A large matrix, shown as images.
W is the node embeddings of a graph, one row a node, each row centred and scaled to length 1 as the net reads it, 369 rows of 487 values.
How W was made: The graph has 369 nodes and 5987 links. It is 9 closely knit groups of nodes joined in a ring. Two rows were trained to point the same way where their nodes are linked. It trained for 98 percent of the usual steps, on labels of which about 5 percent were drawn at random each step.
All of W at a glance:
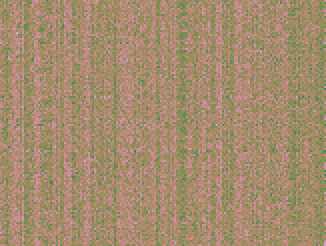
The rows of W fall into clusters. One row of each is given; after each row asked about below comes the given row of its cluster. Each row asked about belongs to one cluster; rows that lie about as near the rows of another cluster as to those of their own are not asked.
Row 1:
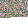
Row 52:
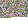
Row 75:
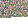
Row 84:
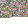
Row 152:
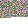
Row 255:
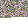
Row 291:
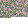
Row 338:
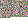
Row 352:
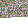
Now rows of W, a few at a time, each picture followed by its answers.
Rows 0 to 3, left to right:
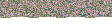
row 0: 52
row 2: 84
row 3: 52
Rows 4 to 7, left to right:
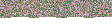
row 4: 75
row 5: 52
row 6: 291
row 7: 1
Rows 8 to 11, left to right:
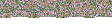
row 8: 255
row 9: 255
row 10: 291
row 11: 338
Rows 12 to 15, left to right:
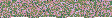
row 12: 152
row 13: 75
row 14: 1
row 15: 338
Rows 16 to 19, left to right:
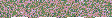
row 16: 291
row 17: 152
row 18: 75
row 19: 52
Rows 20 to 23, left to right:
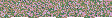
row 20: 1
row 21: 1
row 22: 338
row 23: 338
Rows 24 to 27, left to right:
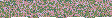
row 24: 291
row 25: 255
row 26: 352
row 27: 75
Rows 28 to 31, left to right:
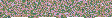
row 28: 352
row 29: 338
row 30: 255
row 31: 84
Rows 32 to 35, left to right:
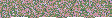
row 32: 152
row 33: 84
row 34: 52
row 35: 52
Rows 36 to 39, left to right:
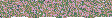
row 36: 291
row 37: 291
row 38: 338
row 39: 1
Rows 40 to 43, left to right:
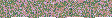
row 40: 291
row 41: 291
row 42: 152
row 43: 291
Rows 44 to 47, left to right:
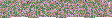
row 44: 152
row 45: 152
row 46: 352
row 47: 291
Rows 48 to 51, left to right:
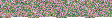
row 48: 255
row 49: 52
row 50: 75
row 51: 52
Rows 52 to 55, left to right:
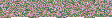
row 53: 1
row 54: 1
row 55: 75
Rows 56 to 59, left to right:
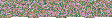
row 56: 84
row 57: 255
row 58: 338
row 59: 152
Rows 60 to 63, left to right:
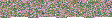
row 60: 152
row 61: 352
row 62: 52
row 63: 152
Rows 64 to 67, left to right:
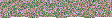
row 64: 152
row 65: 152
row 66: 84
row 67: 352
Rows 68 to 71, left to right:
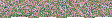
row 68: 75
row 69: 75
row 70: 291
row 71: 84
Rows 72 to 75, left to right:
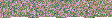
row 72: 152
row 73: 352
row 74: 352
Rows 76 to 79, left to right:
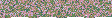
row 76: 255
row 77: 1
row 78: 75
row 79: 255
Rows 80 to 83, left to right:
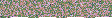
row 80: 338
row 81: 352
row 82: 291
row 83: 52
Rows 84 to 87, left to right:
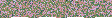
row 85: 1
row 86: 291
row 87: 75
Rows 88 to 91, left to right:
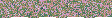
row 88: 84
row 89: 75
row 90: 52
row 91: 84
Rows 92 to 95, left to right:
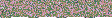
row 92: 75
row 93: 1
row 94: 1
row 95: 291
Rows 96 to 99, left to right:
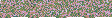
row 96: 255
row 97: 352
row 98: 338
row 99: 255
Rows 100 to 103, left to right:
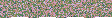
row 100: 1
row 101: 291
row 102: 352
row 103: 152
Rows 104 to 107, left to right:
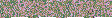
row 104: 291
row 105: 255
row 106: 291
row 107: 338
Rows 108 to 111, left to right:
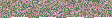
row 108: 152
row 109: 75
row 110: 1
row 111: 352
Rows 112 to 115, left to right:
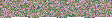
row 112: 52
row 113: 255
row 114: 75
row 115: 352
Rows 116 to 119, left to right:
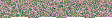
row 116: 75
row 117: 84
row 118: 152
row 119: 291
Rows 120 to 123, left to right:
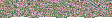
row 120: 84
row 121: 52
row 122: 84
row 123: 84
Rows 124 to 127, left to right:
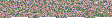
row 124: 1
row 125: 255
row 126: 255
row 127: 75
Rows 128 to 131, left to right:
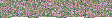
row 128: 84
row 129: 338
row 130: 1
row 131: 352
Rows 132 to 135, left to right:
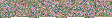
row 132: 84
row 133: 291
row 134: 255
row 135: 338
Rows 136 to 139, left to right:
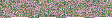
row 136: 52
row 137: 75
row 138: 152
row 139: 352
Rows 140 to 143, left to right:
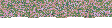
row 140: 52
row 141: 352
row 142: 338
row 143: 255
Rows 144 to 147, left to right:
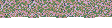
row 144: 255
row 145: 255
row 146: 255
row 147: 84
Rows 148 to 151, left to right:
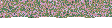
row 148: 255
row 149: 338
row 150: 75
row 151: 52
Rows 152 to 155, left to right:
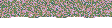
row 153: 1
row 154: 1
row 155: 152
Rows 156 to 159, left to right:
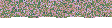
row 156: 75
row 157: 338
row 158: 84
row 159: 152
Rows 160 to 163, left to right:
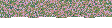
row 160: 291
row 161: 152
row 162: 352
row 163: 255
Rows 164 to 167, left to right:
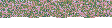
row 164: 352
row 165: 75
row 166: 291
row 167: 338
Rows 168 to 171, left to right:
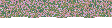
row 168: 75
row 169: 255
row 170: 52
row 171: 338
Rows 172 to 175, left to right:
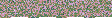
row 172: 1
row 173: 75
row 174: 338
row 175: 255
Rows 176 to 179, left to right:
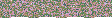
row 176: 152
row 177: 1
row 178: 52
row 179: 352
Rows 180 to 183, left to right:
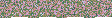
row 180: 75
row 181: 75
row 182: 1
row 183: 84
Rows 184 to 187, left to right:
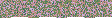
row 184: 84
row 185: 52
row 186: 291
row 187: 291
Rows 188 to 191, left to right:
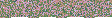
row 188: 291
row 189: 75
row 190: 84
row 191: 84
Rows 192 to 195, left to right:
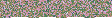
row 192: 338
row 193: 75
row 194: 255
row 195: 1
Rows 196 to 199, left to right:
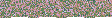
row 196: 75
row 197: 152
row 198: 1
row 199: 75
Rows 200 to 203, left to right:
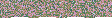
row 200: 84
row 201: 1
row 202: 52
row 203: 291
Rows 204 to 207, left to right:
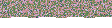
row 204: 152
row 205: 338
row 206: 352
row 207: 75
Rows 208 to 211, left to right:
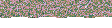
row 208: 75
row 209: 352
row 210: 75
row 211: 255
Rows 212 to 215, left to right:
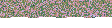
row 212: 1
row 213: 152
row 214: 338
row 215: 52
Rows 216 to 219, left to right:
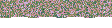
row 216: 291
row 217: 152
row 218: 1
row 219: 291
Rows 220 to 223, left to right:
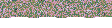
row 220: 152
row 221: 291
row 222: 1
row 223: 152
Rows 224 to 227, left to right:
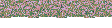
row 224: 75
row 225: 75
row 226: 75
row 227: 75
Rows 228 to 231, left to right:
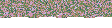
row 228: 52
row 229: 1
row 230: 255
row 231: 84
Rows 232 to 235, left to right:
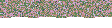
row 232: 52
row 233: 152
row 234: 338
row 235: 152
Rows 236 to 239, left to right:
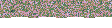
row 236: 255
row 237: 338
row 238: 52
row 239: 255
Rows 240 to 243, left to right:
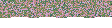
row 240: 352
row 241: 52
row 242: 52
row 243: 338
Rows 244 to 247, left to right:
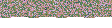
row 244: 152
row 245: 1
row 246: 1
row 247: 352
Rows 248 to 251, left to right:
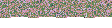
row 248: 152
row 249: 152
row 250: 152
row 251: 152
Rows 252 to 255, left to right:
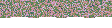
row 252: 338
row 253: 291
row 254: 1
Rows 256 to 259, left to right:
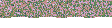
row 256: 75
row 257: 291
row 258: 291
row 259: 338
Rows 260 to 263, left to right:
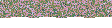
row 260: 338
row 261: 52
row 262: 75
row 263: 75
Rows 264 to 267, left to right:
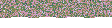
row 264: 255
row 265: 52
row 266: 152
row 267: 338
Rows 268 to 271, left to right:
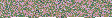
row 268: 338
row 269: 1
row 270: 255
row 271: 52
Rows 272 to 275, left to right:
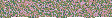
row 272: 291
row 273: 1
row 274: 291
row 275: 52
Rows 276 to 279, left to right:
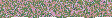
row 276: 84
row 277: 291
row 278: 1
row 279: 291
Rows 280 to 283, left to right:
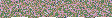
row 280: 75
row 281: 84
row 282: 352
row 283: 52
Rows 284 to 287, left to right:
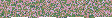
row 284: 75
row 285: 152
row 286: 75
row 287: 255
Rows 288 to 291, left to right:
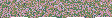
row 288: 152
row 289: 84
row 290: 1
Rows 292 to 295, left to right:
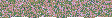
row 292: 352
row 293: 291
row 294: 291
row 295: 84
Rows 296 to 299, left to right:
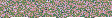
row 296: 1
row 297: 1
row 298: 84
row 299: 1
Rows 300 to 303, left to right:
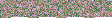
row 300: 84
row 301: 75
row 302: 152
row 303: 255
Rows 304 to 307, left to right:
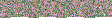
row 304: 1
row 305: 291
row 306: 291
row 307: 75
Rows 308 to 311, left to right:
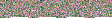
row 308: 338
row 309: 152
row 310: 338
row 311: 52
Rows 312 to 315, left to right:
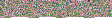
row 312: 52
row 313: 52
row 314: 338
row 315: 352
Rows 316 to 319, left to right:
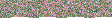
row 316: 84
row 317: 291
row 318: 75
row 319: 255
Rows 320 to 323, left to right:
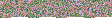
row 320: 255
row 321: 84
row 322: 338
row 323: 352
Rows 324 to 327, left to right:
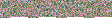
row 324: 152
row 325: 338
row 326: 255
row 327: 152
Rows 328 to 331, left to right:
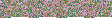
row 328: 75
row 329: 291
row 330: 75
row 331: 338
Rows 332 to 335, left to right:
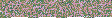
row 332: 352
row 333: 352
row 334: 291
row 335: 352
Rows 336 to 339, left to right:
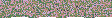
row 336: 75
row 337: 1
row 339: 352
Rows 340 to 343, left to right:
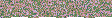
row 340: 75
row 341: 338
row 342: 338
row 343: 255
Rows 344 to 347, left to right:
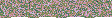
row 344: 52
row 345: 352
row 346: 84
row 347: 1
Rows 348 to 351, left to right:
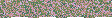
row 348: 52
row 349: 291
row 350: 84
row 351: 255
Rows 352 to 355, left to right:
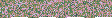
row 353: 352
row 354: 152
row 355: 291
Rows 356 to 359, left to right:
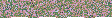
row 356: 338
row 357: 152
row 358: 352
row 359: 52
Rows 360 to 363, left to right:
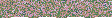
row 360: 84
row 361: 1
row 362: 75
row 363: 1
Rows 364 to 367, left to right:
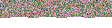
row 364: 352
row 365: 338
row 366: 52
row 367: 152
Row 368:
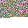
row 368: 84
